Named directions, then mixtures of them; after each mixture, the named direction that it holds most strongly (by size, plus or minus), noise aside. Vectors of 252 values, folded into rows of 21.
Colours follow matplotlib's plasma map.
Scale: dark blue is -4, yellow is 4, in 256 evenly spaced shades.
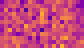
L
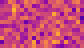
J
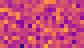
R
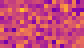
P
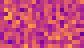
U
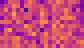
L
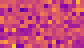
P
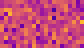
P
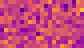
P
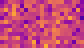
J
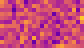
J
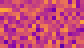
R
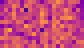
L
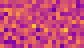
R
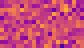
P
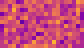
P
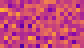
R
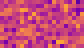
P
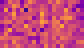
L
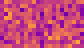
U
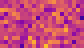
R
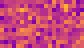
P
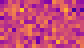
P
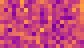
L
